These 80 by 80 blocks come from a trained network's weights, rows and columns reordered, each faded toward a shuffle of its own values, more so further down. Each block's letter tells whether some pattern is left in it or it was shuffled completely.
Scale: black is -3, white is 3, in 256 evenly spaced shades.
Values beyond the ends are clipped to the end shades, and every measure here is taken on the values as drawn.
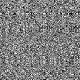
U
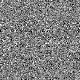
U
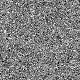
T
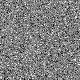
T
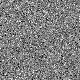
T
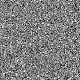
U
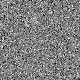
T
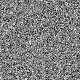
T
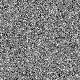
T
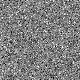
T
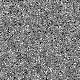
T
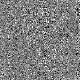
U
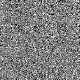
U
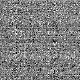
U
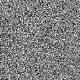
U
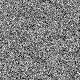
T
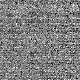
U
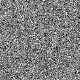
T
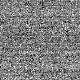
U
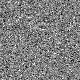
T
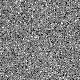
T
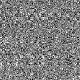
U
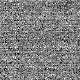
U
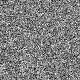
T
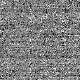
U
